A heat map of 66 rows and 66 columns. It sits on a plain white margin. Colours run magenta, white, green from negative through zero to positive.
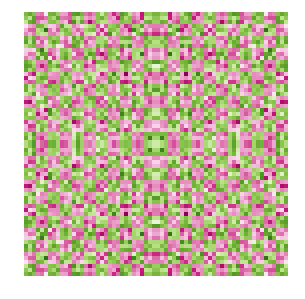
A checkerboard runs through the table. The histogram has two humps. On average the colour sits 50% of the way up the scale. No row or column stands out. It mirrors both left to right and top to bottom. No overall slope runs across the table.
